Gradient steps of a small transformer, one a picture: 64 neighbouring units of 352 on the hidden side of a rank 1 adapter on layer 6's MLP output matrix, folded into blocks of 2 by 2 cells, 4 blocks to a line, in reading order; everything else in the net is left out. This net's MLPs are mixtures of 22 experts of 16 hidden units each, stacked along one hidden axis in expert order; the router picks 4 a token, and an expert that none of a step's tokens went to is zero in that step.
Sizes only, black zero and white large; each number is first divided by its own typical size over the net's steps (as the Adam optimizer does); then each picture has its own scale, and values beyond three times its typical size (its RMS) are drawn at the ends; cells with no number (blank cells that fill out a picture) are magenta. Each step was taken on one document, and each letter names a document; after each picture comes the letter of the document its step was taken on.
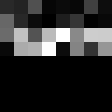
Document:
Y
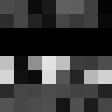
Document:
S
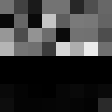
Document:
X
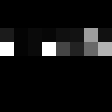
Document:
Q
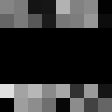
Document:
S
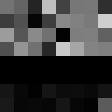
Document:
X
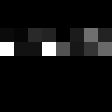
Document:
Q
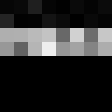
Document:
Y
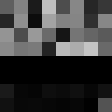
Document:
X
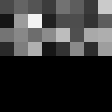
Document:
Y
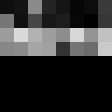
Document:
Y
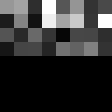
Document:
X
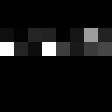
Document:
Q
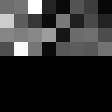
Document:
Y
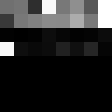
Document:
X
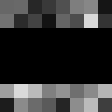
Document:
S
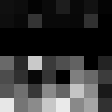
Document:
S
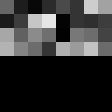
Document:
X
